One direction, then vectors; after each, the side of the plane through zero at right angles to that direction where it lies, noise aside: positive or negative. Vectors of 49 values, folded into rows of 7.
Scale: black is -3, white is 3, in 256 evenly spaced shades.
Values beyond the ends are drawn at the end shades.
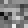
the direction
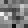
negative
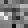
negative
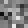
positive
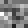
negative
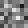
positive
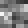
negative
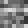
positive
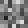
positive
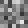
positive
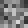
positive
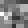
negative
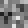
positive
